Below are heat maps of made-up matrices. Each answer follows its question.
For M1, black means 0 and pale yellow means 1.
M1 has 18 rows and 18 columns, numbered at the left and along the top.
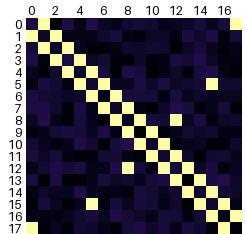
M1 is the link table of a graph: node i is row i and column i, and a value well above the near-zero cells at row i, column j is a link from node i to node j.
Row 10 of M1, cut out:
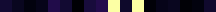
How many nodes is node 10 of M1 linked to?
2
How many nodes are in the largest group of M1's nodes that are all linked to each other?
2
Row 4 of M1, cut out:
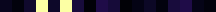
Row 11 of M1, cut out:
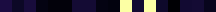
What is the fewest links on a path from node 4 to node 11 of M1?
6
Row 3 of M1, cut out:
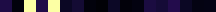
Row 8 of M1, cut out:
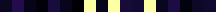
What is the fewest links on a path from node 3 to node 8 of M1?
5
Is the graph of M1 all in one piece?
yes
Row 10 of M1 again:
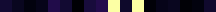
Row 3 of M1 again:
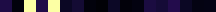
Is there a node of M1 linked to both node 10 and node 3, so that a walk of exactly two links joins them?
no
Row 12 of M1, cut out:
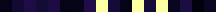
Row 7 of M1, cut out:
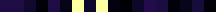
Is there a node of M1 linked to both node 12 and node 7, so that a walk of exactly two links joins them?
yes
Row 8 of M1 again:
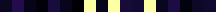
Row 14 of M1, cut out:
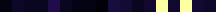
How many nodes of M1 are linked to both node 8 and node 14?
0
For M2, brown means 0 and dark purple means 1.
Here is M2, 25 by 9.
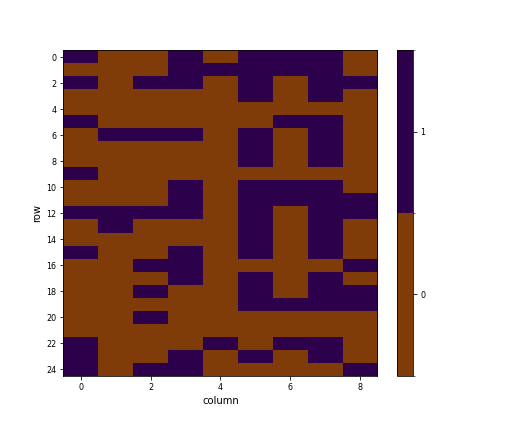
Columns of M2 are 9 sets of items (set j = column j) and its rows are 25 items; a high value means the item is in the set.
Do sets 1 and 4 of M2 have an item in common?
no
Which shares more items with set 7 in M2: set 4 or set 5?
set 5
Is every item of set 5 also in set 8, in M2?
no
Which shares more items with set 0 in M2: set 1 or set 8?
set 8
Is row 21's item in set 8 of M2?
no
